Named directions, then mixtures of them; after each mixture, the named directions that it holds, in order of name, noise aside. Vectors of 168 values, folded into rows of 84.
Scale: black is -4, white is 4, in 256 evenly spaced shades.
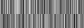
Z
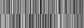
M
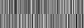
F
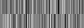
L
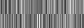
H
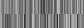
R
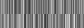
F, R, Z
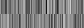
F, H, L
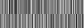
F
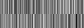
F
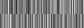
F, L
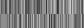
F, H, L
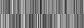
H, M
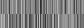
H, M, R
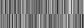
F, H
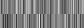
H, L, Z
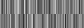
L, Z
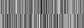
H, R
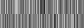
M, R, Z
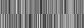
H, M, R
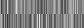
H, R, Z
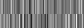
F, R, Z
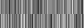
F, H, M
